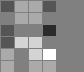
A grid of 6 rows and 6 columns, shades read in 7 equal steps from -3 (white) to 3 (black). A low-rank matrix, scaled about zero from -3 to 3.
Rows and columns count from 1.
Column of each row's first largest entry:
1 1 4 1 2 2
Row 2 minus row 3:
-1 -1 -1 -2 0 0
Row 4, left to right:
1 -2 -2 0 0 0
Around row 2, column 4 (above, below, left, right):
1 2 -1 0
